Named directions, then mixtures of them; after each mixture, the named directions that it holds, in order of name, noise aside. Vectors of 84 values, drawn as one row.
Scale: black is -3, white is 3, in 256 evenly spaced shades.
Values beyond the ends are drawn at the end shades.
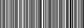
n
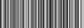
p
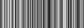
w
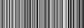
p, w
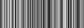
w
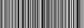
n, w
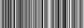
n, w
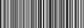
n, p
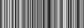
w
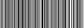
n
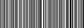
n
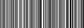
n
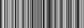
p, w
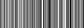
n, w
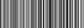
n, p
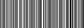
n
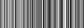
n, w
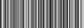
p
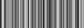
p, w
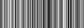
w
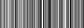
n, w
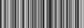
p, w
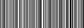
n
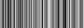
n, w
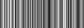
w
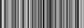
p, w
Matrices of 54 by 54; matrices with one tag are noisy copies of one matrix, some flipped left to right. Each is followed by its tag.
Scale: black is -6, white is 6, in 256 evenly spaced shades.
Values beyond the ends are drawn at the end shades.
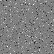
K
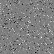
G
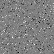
G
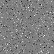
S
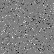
G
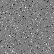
S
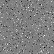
S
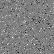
G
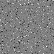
K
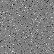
S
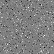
S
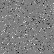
G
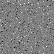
K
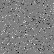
G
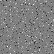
K
